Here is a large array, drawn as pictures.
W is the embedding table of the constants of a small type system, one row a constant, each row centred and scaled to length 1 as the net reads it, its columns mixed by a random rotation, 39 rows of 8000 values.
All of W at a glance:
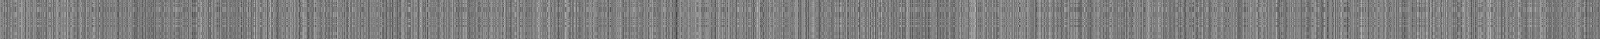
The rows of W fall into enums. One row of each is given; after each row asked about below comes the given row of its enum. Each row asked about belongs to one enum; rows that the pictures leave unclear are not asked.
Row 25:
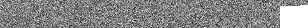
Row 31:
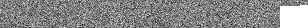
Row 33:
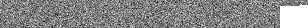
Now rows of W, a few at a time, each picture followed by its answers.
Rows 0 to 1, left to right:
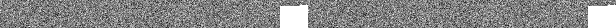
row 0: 33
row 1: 33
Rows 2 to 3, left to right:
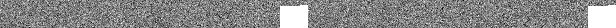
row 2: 31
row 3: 25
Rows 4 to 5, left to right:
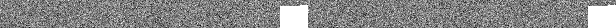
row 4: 31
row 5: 33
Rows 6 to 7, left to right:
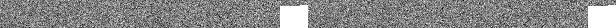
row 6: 31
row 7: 25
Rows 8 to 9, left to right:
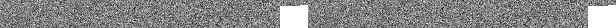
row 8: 25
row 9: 25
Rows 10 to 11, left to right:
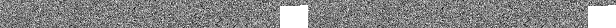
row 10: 25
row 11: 25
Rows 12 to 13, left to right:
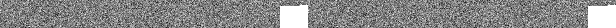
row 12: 33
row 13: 33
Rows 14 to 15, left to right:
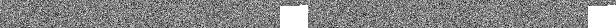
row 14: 33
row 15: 33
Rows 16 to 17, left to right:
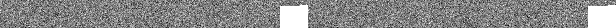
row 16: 33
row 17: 31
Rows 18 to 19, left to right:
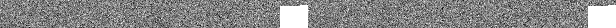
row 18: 31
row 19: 25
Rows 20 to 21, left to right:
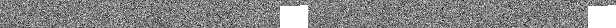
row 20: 31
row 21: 25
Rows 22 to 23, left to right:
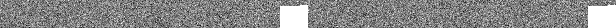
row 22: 31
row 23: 33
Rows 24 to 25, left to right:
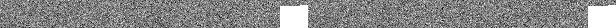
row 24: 31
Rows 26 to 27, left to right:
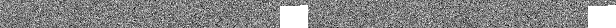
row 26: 25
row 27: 31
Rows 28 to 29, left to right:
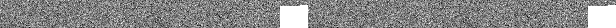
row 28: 31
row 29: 31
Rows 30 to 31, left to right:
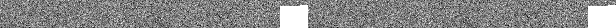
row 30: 31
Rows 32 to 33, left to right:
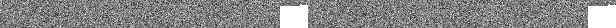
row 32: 33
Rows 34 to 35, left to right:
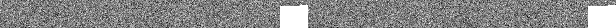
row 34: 33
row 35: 31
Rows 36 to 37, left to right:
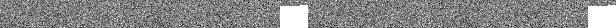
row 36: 31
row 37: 31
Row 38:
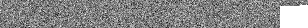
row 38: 33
